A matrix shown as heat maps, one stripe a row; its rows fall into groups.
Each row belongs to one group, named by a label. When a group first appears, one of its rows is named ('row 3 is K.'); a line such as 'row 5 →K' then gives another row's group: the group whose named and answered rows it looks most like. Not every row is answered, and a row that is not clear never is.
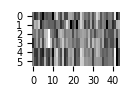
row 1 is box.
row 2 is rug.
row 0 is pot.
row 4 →pot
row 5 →pot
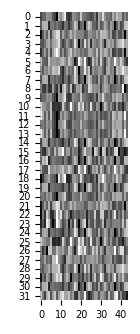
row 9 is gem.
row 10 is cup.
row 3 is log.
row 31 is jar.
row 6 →log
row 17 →jar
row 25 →cup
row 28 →log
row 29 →log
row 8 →pot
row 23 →log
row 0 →gem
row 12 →gem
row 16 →box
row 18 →gem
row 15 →jar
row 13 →gem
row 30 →box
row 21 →rug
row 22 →log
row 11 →gem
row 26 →jar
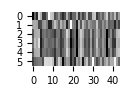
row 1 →cup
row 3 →box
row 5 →log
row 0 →log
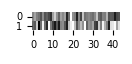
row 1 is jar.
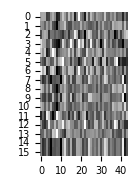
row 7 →pot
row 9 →pot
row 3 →cup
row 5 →jar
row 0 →cup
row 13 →rug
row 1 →gem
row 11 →log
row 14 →pot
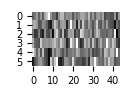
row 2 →pot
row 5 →gem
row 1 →cup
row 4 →gem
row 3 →jar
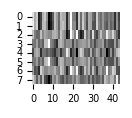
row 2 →jar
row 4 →box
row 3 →rug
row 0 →cup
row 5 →rug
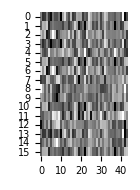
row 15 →box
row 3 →pot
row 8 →gem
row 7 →log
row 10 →box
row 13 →pot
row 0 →pot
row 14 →rug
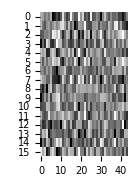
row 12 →pot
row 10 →log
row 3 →log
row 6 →gem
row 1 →jar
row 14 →log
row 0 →cup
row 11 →jar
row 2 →log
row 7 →cup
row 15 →cup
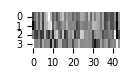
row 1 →rug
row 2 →pot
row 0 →rug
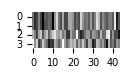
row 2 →jar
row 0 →pot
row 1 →pot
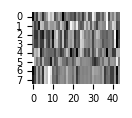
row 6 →rug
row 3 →pot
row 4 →box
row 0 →log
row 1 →jar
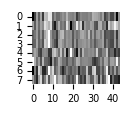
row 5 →gem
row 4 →cup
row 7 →jar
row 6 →log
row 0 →rug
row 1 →log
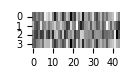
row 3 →log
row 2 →pot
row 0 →log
